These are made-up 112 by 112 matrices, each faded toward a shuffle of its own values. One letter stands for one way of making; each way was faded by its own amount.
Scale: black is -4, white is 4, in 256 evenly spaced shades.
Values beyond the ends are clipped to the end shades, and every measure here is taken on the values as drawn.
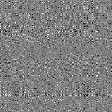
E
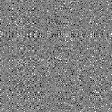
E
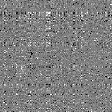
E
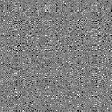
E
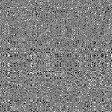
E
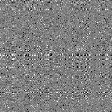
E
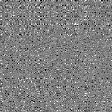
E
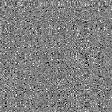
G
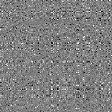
E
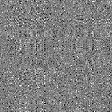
G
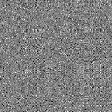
G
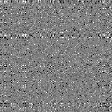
E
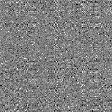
G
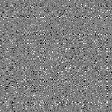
E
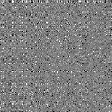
E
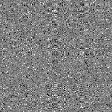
G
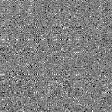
G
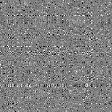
E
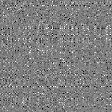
E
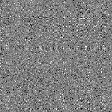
G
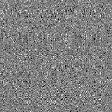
G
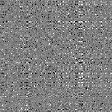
E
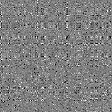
E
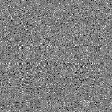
G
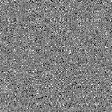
G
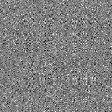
G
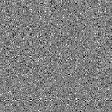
G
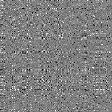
E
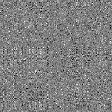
G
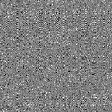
G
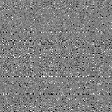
E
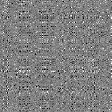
E
